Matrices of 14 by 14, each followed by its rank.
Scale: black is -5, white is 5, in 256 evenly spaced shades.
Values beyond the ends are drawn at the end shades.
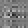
two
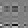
one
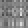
two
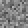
full rank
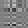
one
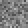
full rank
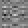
two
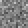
full rank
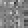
three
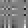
one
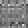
three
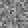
full rank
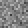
full rank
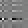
one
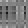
one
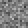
full rank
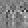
three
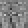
three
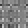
two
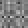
two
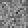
full rank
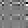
one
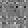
three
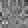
three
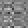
two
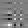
one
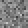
full rank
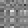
two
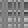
one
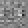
three
